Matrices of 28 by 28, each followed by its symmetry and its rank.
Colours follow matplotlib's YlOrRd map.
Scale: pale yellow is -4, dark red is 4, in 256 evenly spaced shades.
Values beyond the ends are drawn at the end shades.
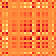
symmetric, rank one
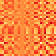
neither, rank two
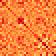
symmetric, rank five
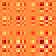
symmetric, rank one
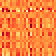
neither, rank two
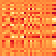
neither, rank two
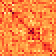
symmetric, rank five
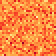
neither, full rank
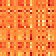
neither, rank two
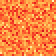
neither, full rank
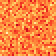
neither, full rank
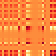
symmetric, rank one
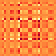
symmetric, rank one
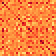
symmetric, rank five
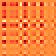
symmetric, rank one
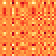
neither, rank two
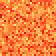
neither, full rank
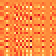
neither, rank two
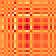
symmetric, rank one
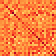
symmetric, rank five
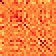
symmetric, rank five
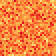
neither, full rank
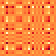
symmetric, rank one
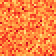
neither, full rank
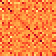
symmetric, rank five
